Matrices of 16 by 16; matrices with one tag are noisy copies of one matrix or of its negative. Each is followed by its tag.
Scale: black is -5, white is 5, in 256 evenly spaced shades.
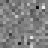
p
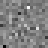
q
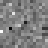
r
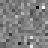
p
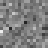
r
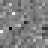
r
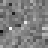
r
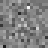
q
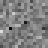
r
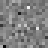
q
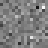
p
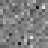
p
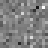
p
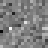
r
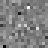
q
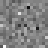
q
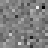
p
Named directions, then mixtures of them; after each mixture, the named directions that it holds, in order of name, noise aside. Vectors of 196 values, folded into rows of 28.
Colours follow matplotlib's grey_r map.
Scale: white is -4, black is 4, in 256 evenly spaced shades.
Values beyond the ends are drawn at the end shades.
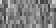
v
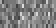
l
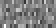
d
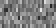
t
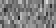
l, t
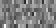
d, l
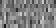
d, v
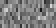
t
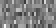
d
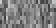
v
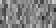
t, v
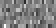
d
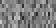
l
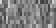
v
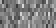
l
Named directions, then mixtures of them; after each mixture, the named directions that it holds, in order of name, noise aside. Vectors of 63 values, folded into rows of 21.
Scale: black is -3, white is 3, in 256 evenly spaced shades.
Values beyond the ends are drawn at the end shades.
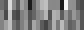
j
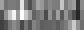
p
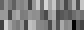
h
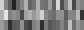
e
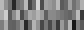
e, h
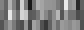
j, p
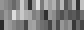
h, p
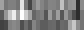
p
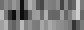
p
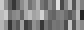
e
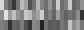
e, p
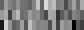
h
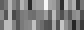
h, j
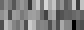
h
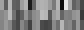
e, j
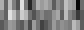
j, p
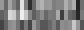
j, p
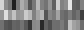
e, p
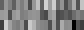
h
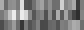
p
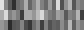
e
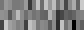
h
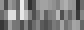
j, p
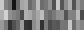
e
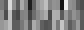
j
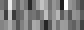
j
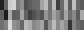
e, j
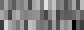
h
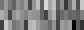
h
